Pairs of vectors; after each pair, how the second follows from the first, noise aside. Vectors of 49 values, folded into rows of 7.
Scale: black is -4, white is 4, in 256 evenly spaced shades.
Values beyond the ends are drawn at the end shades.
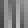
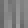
shrunk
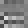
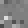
partly zeroed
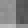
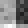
scaled up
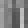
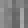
shrunk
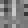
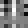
scaled up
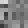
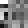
scaled up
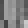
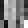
scaled up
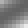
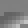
partly zeroed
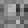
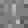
partly zeroed
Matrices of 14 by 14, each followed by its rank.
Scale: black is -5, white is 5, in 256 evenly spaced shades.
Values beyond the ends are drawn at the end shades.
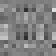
two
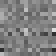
three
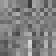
two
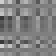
one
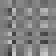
one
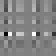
one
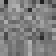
three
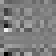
two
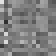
three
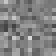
three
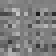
three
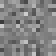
three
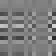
one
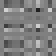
one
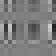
one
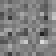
three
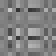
one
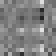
two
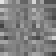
two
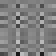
one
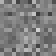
three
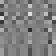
two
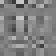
two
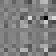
two
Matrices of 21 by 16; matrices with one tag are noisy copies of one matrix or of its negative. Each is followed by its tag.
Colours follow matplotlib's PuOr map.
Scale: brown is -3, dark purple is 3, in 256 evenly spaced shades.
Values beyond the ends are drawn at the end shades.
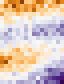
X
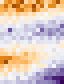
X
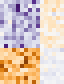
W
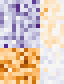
W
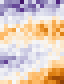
X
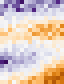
X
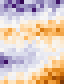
X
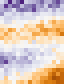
X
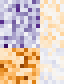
W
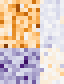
W
